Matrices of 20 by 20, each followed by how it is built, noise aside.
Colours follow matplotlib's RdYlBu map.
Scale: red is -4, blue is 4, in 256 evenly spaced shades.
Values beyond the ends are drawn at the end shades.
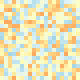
noise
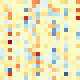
uneven columns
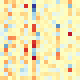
uneven columns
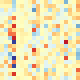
uneven columns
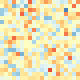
noise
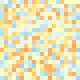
noise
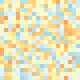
noise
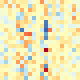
uneven columns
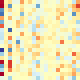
uneven columns
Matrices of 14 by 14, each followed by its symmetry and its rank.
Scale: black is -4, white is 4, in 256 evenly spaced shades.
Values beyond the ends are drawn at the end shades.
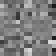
neither, rank three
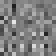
neither, rank three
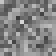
symmetric, full rank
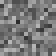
neither, full rank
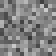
neither, full rank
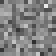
neither, full rank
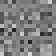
neither, rank three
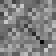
symmetric, full rank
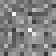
symmetric, rank three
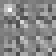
symmetric, rank three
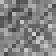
symmetric, full rank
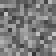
neither, full rank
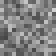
neither, full rank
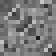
symmetric, full rank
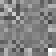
symmetric, rank three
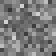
symmetric, full rank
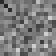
symmetric, full rank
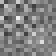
symmetric, rank three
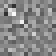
symmetric, rank three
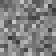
neither, full rank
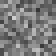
neither, full rank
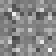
symmetric, rank three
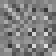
symmetric, rank three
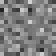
neither, rank three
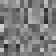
neither, rank three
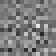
neither, rank three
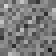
symmetric, full rank
